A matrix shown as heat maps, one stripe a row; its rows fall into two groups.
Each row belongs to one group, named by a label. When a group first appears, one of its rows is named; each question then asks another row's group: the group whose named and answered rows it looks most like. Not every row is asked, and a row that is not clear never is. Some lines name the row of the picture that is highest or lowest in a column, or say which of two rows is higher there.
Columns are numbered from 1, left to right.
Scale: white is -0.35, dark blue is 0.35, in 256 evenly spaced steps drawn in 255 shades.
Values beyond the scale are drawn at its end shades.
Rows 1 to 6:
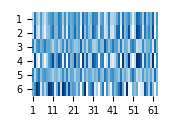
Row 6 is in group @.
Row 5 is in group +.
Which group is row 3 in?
+
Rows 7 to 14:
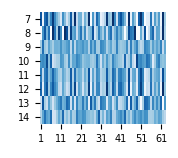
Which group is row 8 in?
@
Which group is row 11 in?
+
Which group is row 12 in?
+
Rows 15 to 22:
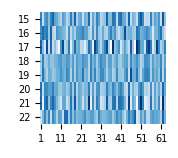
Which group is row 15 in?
+
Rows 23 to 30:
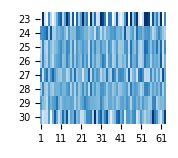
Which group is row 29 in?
@
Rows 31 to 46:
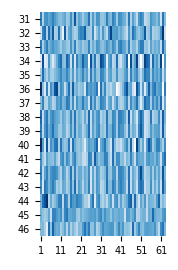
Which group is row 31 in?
+
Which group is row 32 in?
@
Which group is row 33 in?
+
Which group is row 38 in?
+
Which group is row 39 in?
+
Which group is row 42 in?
+
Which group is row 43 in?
+
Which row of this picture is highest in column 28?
41
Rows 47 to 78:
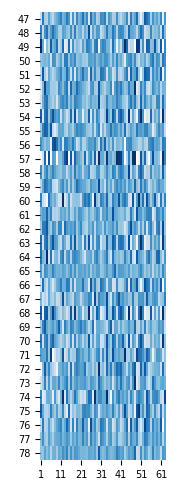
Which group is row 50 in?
@
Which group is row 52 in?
@
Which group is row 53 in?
@
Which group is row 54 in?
+
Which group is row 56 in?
@
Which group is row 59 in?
@
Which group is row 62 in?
@
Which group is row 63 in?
+
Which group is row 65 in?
+
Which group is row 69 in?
@
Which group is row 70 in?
+
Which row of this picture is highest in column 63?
74
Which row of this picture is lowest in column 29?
57
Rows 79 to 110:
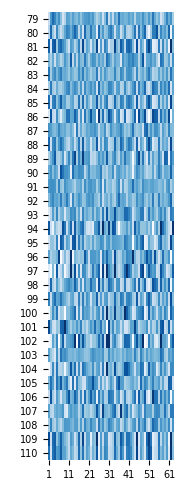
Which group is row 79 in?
@
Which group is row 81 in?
+
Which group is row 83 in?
+
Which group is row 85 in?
+
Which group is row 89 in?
@
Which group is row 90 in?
@
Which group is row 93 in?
@
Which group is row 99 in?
+
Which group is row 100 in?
@
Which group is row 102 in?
@
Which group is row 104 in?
@
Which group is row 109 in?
+
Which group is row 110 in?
+
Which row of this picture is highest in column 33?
94
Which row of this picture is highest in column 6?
96
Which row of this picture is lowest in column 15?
102
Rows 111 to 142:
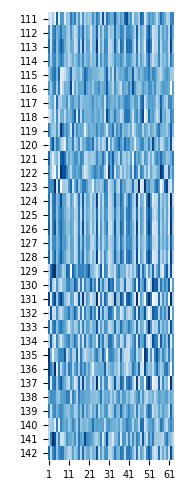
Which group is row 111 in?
@
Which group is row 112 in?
+
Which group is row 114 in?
+
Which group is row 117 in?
@
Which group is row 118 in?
@
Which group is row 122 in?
@
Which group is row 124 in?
+
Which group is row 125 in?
+
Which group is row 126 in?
+
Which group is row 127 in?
+
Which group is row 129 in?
@
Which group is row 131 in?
+
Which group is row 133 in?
+
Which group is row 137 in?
+
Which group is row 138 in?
@
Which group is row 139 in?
+
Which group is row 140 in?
@
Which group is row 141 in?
@
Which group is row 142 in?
+
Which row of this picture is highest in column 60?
123
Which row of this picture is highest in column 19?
141
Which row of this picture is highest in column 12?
116
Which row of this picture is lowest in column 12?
129
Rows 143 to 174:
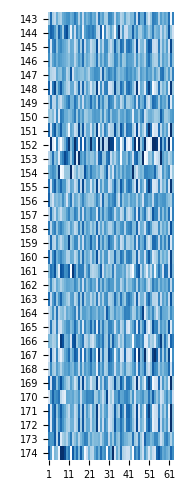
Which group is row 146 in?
+
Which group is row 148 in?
+
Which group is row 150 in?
@
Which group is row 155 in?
+
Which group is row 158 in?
+
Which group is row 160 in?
+
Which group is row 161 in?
@
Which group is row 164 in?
@
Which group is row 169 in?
+
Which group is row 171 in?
+
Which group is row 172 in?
+
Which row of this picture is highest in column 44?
152
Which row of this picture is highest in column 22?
152
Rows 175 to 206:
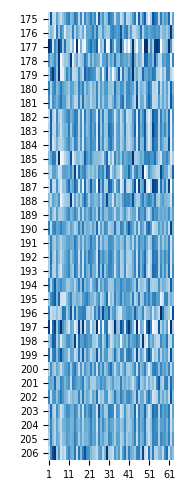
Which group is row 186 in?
@
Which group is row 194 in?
+
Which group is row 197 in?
+
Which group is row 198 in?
@
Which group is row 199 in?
+
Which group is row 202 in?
+
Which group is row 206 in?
@
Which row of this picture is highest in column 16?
197
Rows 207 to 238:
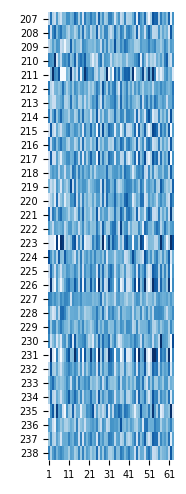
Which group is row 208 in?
+
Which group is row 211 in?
@
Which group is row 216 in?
+
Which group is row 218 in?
@
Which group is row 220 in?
@
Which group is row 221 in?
+
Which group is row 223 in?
@
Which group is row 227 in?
@
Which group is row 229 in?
+
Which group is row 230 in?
@
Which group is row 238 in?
+
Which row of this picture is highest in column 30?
211
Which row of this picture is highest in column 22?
231
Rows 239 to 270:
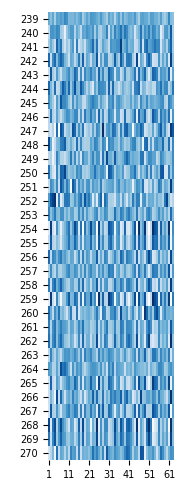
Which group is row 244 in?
@
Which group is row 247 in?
@
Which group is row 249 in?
@
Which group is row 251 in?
@
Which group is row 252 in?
@
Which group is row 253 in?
+
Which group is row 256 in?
+
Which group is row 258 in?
+
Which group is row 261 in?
+
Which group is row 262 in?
+
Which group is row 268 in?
+
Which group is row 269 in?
+
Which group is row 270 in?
@
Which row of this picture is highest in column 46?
254
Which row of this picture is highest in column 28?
247
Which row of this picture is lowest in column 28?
252
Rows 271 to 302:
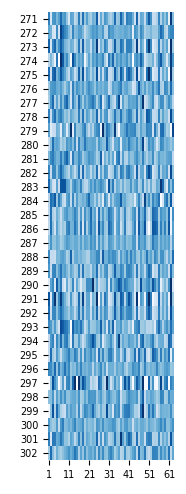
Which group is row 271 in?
+
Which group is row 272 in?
@
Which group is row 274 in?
@
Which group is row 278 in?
+
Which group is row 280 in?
@
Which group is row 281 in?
@
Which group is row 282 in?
+
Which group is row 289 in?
+
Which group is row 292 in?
+
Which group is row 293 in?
@
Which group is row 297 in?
@
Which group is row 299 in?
@
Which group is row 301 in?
+
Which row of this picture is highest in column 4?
291
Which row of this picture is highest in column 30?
297
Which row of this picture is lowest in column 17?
290
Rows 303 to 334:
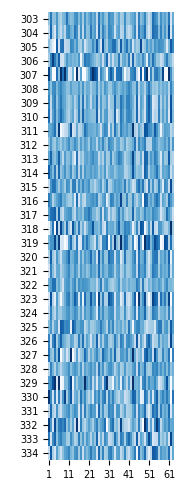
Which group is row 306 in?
@
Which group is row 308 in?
+
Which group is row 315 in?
@
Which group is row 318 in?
@
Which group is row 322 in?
@
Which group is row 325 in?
@
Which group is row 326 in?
+
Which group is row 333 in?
+
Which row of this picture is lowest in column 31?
319
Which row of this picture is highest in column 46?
323
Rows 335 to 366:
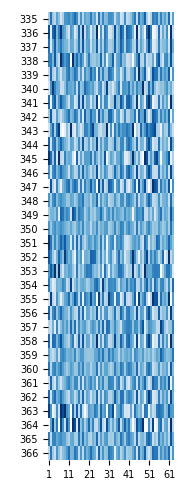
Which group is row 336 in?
+
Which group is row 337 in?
+
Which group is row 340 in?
@
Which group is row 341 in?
+
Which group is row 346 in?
+
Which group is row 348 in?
+
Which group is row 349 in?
@
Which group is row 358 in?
+
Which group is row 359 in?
@
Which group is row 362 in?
+
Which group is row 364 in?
@
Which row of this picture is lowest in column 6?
364
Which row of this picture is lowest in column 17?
343
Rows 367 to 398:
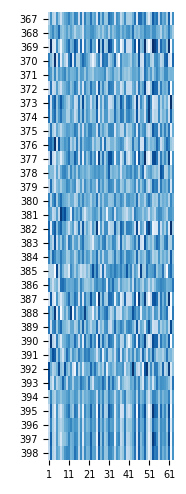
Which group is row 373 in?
+
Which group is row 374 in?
+
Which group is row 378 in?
@
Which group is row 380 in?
+
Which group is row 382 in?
+
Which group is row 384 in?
+
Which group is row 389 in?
+
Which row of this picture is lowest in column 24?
370
